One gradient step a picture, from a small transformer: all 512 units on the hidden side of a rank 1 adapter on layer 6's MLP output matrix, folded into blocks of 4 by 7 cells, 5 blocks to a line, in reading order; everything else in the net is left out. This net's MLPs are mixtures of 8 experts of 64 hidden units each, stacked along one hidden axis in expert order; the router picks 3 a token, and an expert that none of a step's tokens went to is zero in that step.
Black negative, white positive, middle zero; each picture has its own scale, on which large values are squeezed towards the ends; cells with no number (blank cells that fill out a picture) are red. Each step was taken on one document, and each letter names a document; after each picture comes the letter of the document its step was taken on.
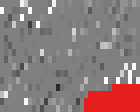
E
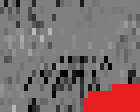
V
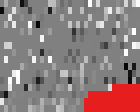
E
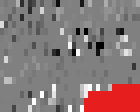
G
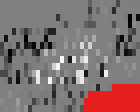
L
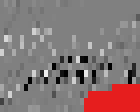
V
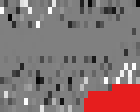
E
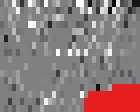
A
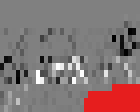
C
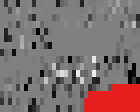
V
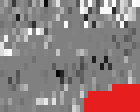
A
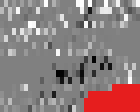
A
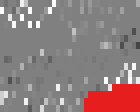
E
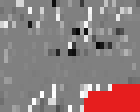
G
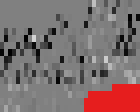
L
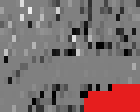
G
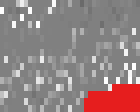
E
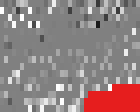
E
